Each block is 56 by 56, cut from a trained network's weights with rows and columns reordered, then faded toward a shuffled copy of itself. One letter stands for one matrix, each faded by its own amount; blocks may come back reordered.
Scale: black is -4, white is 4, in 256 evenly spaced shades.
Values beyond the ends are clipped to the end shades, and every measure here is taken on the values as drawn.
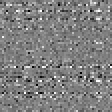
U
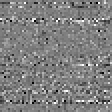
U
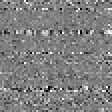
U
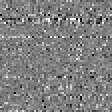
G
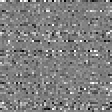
U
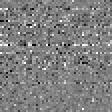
G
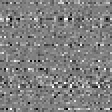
U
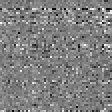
G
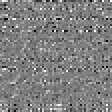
U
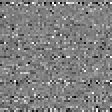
G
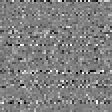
U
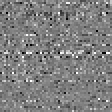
G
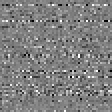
U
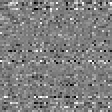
U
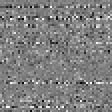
U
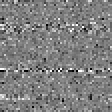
G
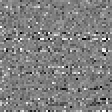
G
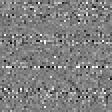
G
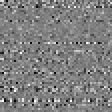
U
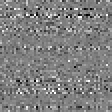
U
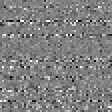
U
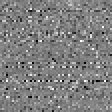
G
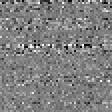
U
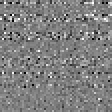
U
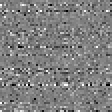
G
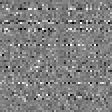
U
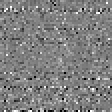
G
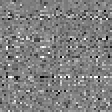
G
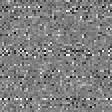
G
